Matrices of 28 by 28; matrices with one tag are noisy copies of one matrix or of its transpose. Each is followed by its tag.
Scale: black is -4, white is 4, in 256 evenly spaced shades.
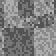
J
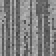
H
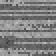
H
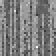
H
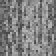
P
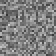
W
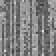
H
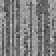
H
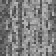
P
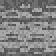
P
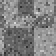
J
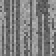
H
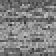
P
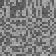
W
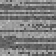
H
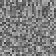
W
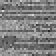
H
